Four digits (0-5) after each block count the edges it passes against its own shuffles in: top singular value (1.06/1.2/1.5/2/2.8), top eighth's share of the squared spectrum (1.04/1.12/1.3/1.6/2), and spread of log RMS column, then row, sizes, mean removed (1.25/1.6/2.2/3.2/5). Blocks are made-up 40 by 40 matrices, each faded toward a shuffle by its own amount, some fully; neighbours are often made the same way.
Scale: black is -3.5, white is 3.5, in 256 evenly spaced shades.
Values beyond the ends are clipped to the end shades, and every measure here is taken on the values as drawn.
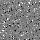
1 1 0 0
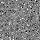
0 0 0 0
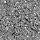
0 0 1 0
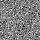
0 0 0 0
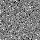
0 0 0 0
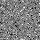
0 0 0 0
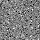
1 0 1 0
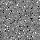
0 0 0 0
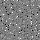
0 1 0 0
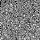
0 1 2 0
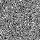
1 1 0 0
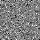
2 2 0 0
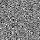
3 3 1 0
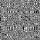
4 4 2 2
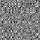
4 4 2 2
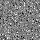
0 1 0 0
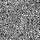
0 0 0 0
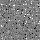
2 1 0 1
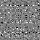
3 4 1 2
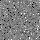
1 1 0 0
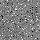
0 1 0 0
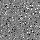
1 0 0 0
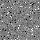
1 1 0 0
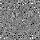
3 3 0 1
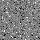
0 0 0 0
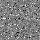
1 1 0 1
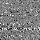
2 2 0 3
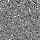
1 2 0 1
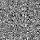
3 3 1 1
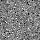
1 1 0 0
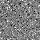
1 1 0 0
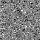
2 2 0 0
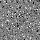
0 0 0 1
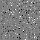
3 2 1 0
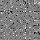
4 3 2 1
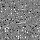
2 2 0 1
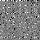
3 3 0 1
